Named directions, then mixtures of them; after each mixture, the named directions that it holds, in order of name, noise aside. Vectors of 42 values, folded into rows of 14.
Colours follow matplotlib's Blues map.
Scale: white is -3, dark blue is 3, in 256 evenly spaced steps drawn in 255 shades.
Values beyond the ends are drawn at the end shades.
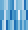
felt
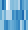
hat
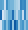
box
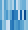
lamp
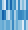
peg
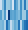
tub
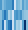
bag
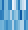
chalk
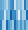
felt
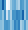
hat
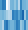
hat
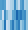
felt, hat, lamp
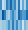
peg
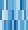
box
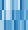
box, hat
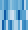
bag, felt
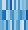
peg, tub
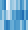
hat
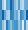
felt, peg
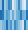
chalk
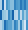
bag, box, lamp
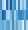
peg
